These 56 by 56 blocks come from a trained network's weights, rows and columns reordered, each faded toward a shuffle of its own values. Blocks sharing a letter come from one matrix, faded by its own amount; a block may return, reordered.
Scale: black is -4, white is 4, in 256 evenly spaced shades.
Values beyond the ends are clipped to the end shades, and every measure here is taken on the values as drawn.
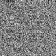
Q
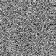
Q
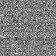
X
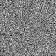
Q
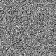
Q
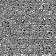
X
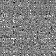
X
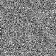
Q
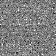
X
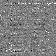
X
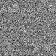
Q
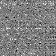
X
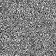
Q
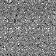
X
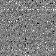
X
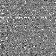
X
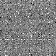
X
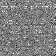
X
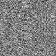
Q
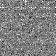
X
